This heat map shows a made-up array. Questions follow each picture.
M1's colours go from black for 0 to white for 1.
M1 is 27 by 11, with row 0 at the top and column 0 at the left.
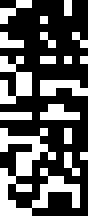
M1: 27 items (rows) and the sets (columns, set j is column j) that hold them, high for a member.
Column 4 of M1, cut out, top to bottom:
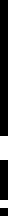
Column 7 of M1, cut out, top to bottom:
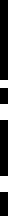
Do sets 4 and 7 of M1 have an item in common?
no
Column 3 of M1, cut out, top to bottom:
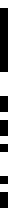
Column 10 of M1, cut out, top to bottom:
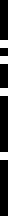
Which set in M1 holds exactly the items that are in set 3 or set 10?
2
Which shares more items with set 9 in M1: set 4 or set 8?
set 8
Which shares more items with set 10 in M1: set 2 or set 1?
set 2
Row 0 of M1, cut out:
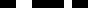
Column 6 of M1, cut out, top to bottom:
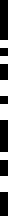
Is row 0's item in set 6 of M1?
no
